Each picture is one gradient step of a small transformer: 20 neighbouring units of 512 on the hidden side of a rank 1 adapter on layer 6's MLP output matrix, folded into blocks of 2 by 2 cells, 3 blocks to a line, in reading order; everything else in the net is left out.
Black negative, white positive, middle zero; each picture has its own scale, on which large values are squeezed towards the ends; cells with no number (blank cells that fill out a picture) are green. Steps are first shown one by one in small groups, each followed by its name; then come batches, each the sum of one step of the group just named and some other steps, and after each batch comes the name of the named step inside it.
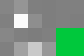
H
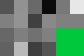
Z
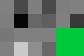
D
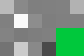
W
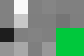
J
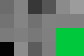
Z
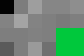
W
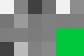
Z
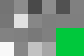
H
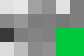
J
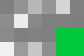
H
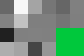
J
